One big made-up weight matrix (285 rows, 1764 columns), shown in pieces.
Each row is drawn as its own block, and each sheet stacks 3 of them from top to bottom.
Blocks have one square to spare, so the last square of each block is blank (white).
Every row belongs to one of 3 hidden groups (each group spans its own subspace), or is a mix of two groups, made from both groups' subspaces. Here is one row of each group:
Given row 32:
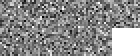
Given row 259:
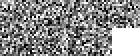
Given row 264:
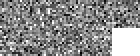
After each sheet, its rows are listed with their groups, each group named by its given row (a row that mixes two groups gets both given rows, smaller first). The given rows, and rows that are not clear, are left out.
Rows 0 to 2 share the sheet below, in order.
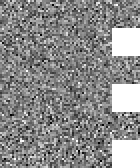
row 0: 32
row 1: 32
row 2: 32
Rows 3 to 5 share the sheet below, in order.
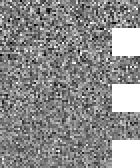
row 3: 264
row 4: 259
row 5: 259
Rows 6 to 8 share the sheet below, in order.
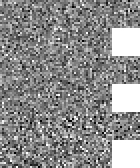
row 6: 259
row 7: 259
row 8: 264
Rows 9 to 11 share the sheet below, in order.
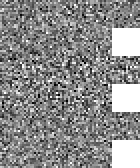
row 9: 264
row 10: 259
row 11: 259 and 264
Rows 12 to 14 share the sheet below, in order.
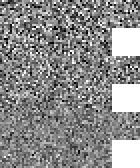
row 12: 259
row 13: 259
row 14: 32
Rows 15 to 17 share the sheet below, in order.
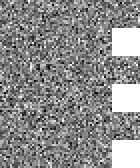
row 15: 32
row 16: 264
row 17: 32
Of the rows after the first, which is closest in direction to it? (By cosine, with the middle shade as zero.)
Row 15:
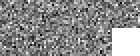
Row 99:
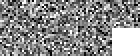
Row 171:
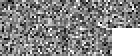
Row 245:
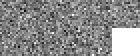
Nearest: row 245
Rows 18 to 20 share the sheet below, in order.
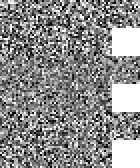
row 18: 259
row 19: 32
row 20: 32
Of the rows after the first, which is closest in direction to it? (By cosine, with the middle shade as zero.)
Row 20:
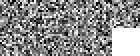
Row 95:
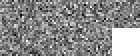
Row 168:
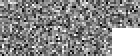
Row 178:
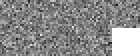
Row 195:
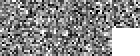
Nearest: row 178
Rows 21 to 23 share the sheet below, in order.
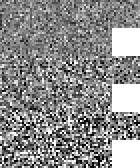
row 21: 259 and 264
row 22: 264
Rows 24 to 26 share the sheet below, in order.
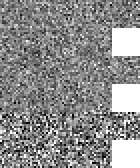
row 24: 32 and 264
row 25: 32
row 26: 259
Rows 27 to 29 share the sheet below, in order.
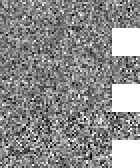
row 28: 32
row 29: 259
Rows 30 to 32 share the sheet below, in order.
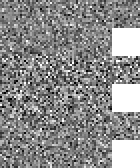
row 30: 264
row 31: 259 and 264
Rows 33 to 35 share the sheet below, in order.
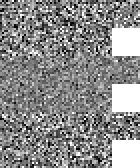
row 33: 264
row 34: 32
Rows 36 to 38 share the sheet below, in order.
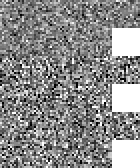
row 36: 264
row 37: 259
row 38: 32
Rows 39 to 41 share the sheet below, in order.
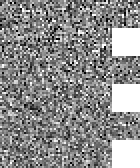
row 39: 259
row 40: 264
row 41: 259
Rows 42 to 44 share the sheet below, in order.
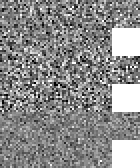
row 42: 264
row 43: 259
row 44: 32
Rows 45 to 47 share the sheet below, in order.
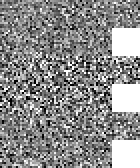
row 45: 259 and 264
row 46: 259 and 264
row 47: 264
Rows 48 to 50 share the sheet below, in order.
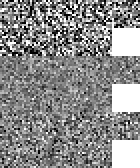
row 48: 264
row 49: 32
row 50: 259
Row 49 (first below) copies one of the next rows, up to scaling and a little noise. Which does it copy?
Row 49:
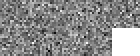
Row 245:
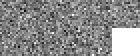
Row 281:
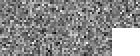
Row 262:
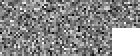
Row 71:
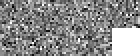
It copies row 281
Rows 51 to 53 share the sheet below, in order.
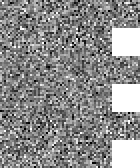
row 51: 32
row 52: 264
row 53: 259
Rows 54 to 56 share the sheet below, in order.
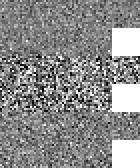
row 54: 264
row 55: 32
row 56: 32 and 259
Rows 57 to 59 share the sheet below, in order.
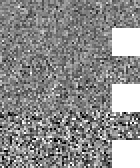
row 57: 32
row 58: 259
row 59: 259
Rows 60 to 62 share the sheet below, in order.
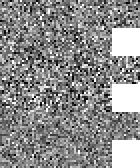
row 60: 32 and 264
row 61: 32
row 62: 32 and 264
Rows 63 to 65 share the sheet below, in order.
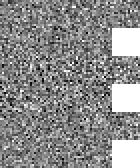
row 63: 259
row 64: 264
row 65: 259
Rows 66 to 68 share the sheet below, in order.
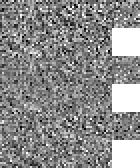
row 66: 264
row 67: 264
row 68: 264
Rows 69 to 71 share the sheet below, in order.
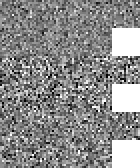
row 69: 32 and 259
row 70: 259
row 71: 32
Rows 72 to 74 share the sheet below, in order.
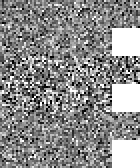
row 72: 32 and 259
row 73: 32
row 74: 32
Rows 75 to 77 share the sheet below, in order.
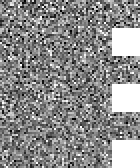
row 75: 32
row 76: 32 and 259
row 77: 259
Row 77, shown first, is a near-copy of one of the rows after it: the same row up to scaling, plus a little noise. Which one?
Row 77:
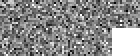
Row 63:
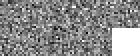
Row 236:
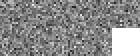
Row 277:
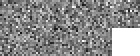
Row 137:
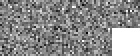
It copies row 236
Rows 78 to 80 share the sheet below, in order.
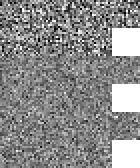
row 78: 259
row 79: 264
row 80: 32
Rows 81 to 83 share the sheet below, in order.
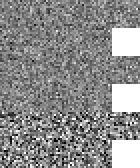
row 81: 264
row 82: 259
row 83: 259
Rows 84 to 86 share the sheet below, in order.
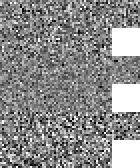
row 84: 259
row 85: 32
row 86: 264
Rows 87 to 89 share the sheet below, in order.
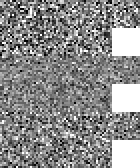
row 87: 32 and 264
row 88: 259
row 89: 259 and 264
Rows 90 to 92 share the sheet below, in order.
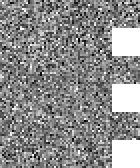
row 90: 32
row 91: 32 and 264
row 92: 32
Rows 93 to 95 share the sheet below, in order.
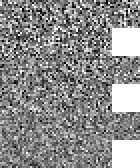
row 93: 259
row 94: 264
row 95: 264
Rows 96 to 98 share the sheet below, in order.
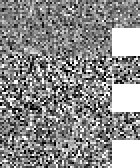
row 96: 264
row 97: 264
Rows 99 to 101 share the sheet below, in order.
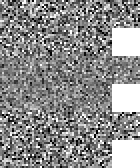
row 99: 32
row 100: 264
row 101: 32 and 259
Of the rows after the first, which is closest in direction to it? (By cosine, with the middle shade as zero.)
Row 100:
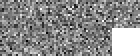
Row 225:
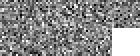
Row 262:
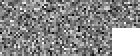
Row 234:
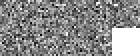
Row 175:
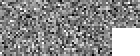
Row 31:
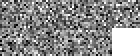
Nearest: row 31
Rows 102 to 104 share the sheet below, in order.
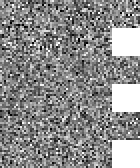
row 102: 32
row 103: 264
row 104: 259
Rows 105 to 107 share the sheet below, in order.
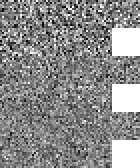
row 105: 264
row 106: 259
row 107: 32
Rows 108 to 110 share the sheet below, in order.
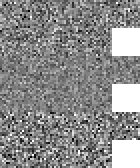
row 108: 259
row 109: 32
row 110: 32
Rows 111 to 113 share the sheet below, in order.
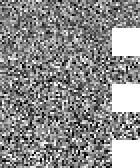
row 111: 32 and 264
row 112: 259
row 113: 32
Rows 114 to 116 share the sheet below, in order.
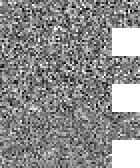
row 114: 259
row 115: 264
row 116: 32 and 259
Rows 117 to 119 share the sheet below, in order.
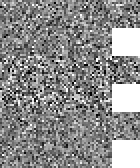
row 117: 259
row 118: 32
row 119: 32
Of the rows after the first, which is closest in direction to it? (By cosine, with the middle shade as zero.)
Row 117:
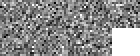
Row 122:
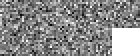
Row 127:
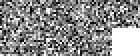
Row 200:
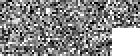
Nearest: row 200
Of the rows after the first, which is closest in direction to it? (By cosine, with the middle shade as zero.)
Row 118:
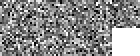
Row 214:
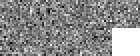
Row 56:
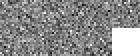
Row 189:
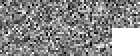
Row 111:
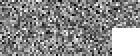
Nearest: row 111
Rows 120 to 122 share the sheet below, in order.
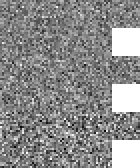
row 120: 32 and 259
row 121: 32
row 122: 264
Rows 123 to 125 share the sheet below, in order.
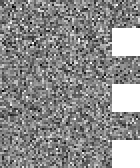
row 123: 32
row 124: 264
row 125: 259
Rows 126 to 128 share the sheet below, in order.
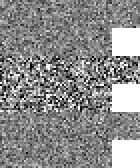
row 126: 32 and 264
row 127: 264
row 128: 259 and 264
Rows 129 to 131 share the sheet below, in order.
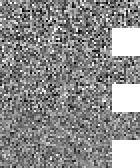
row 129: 259
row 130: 259
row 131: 32 and 264
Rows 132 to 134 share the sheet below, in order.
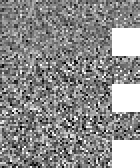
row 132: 264
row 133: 264
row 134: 264
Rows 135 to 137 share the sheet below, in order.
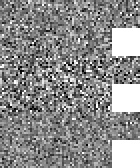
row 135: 32
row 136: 264
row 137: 259
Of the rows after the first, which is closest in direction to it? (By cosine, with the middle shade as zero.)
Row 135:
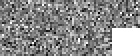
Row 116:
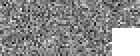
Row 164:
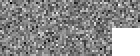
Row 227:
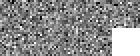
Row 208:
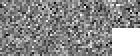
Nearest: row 116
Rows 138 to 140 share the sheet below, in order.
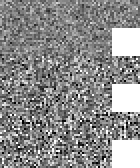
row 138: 264
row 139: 32
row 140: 259
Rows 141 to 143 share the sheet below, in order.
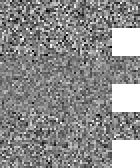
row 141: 259 and 264
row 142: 259
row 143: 32
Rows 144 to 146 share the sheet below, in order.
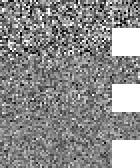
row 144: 259 and 264
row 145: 32
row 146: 259
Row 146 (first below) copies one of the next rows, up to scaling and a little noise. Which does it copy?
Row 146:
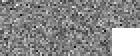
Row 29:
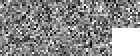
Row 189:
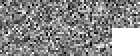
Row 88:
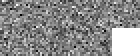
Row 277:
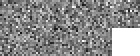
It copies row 88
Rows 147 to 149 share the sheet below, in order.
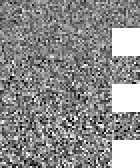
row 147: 259
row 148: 32
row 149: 264
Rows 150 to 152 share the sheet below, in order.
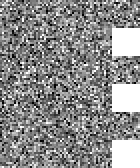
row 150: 259 and 264
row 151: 32 and 259
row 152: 264
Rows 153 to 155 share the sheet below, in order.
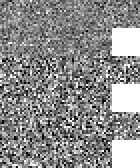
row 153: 259 and 264
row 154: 259
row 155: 264
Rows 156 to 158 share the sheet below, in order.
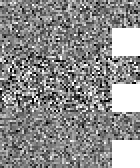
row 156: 259
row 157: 32
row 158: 259 and 264
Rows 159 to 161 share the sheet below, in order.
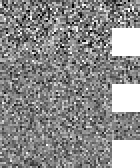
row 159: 259
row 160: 259
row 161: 264
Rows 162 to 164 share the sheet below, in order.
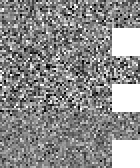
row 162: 264
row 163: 264
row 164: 32 and 259
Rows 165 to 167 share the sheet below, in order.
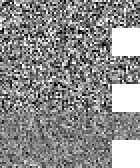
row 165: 259
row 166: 259
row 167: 264
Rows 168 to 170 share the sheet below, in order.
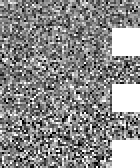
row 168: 259
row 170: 259
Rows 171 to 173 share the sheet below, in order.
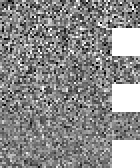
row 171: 259
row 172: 32
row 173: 264
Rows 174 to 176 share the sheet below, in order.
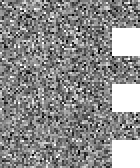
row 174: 32
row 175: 32
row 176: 32
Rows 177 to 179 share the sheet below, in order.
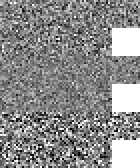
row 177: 259
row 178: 32
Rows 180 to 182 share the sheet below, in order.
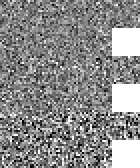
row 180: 32
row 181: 32
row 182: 259
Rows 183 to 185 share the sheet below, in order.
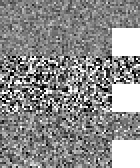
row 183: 259
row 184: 32
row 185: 264
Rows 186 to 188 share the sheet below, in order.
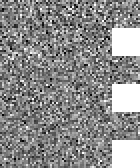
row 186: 264
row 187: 32 and 259
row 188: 32
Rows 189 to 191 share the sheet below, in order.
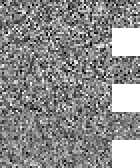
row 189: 259
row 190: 264
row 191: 264
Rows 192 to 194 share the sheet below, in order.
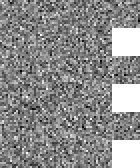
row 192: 32
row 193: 259 and 264
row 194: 264
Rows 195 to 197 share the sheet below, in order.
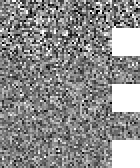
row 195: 32
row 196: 259 and 264
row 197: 259
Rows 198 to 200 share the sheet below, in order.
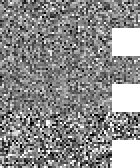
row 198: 32
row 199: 32 and 259
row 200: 259 and 264
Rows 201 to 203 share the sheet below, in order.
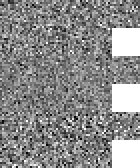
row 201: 259
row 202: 32
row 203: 264
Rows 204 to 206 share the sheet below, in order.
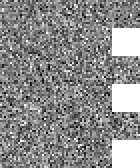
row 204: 264
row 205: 264
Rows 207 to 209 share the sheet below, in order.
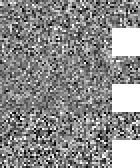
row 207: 259
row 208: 259
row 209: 32 and 259
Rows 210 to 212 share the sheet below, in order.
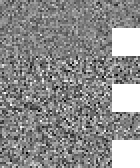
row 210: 32
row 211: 264
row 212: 264
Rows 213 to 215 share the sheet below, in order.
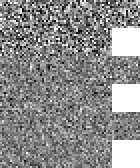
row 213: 259
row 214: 264
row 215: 264
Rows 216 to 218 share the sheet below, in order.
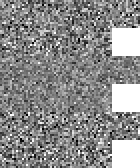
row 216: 32
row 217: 259
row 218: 32
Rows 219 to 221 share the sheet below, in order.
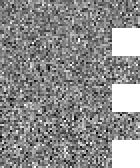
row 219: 32
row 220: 264
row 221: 259 and 264
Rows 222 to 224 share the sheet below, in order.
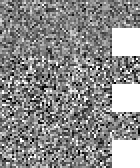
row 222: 32 and 264
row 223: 32
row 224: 32
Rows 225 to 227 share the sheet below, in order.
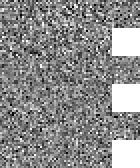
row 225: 264
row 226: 264
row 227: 32 and 259
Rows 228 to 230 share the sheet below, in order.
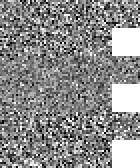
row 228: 32 and 264
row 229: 32
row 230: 264
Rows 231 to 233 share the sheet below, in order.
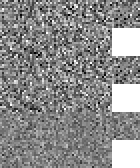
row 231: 264
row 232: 264
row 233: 32
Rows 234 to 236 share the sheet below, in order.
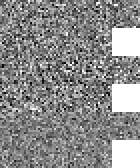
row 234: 32
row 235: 264
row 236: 259
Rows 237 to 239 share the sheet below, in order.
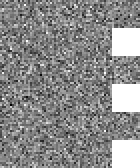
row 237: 264
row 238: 32 and 264
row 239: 264
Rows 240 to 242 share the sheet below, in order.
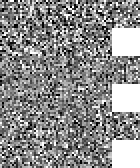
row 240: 264
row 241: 259
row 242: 32
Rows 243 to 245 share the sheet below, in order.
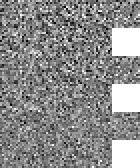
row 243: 264
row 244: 264
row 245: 32
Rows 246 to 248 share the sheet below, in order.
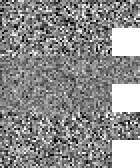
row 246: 264
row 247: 264
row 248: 259
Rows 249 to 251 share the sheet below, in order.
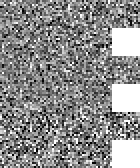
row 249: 259
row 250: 264
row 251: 259
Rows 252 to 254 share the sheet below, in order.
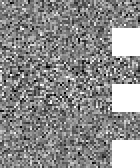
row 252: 32
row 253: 264
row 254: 259
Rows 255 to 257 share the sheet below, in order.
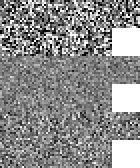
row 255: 32
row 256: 32
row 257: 259
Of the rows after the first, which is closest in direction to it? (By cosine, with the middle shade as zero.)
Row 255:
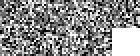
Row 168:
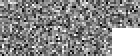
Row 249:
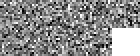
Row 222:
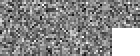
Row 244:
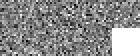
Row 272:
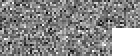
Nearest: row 222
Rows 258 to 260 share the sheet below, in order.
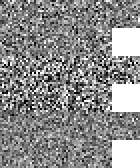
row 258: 32
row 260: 259
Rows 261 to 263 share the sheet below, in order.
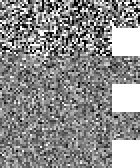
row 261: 32
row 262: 32
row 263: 32
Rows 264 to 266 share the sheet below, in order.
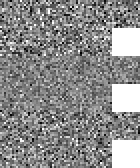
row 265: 259 and 264
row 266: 32
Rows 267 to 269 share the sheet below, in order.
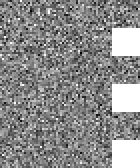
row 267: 264
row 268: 32
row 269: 32
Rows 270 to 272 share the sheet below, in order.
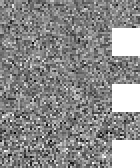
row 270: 32
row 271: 32 and 264
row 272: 259
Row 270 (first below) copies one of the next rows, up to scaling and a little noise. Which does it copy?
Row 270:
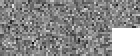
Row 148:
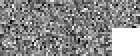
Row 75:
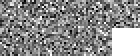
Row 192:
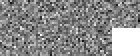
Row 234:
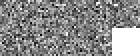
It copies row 148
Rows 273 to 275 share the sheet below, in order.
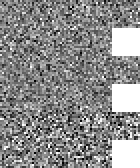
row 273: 259 and 264
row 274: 264
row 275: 259
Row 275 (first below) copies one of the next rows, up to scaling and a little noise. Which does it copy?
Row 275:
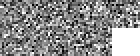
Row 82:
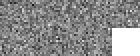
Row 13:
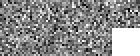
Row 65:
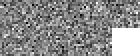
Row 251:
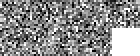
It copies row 65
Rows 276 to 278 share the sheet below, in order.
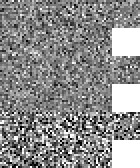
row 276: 264
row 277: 259
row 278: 264
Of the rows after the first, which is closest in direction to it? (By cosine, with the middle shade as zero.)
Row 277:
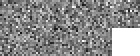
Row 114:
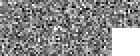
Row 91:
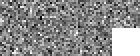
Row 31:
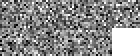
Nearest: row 31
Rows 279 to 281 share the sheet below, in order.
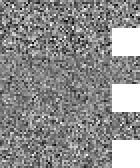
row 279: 32 and 264
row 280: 32
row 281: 32
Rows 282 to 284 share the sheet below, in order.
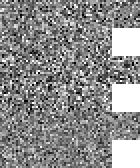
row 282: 264
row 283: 259
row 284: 32
